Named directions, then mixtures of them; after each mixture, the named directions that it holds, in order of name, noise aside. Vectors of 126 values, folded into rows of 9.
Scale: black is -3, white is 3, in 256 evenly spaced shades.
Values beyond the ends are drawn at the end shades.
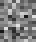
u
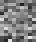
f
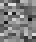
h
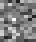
f, h, u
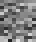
f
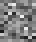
h, u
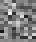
h, u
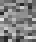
f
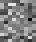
f, h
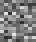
f, h, u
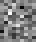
h, u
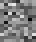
h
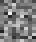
h, u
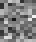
f, h, u
